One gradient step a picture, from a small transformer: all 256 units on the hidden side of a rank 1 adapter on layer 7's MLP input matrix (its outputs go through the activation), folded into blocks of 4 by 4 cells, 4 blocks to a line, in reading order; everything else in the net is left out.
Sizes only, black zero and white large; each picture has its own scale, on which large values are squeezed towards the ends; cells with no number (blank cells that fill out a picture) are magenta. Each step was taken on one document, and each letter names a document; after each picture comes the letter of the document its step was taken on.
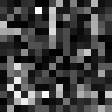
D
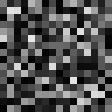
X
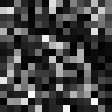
D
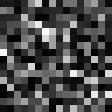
X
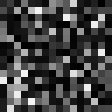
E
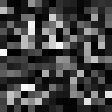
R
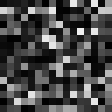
D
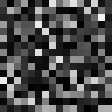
D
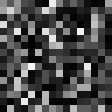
D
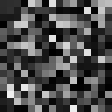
R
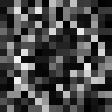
E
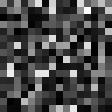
X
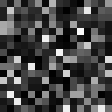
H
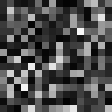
X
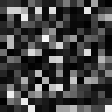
H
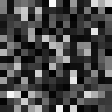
H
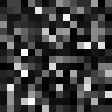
E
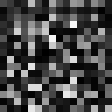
R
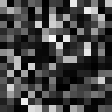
H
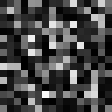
X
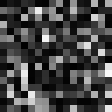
E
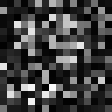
R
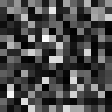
H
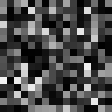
E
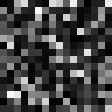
D
